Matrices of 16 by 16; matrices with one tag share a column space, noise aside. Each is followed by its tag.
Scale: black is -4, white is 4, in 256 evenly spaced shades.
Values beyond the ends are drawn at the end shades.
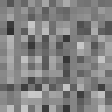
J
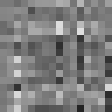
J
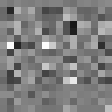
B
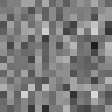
J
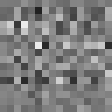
B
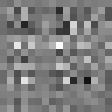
B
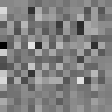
B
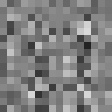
J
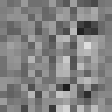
J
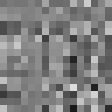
J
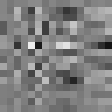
B
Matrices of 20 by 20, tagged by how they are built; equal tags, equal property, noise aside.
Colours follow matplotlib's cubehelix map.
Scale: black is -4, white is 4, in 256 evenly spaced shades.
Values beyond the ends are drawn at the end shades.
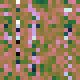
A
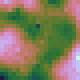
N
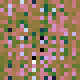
A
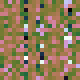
A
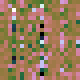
A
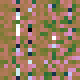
A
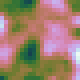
N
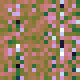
A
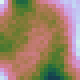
N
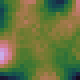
N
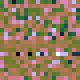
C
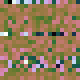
C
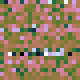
C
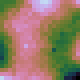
N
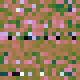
C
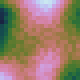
N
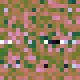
C
